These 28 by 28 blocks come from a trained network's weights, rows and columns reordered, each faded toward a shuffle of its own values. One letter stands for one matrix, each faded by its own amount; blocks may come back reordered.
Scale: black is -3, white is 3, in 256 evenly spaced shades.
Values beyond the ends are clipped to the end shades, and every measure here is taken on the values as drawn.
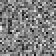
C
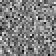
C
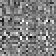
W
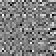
W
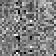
W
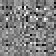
W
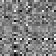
W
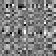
W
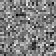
C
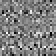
W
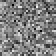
C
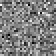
C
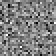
C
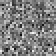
C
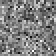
C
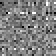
W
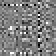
W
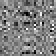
W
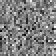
C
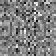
W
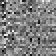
W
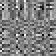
W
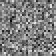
C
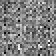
W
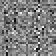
W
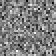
C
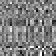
W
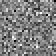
C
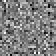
C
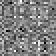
W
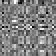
W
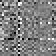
W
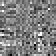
W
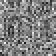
C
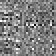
W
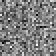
C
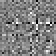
W
